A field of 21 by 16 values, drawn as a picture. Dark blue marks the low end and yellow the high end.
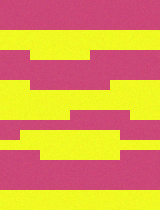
Histogram: two levels. Stripes: horizontal, repeating 4 times. Grain: streaks across.
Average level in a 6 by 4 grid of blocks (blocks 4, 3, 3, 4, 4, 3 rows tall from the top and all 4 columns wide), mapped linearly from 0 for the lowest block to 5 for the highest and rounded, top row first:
0 0 0 0 / 2 5 2 1 / 4 1 2 5 / 4 5 3 2 / 0 3 3 0 / 5 5 5 5
